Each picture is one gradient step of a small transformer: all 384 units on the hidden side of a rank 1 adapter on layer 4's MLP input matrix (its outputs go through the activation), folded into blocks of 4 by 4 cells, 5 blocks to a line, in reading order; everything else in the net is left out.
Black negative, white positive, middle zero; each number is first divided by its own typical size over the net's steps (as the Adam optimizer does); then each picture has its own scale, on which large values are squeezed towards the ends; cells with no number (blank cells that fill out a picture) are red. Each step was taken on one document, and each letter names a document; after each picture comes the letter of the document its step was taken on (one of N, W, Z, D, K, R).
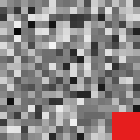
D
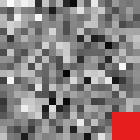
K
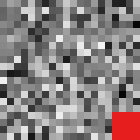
D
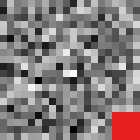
K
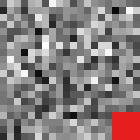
K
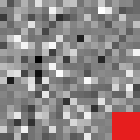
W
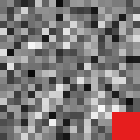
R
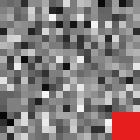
D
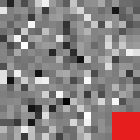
W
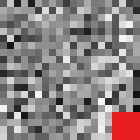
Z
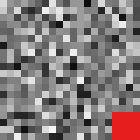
D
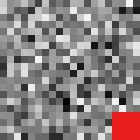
D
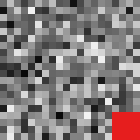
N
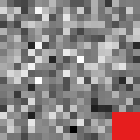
K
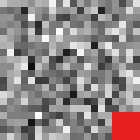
N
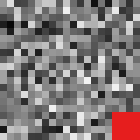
R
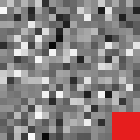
W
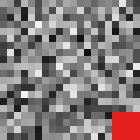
Z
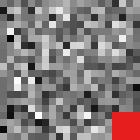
N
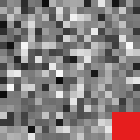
D
